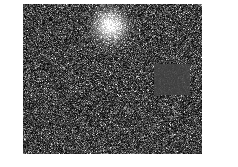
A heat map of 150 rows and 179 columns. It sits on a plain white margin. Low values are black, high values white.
Bumps: one, in the top middle. Calmest part: middle right. Average level on the scale: 30%. Stripes: none. Odd patch: calmer, in the middle right. Slope: none. Mirror symmetry: none. Ninth with the highest average: top middle. Histogram: skewed, a long tail of high values.
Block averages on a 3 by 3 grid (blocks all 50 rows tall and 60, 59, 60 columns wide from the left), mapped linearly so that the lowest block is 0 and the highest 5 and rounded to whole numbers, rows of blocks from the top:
0 5 0 | 0 0 0 | 0 0 0
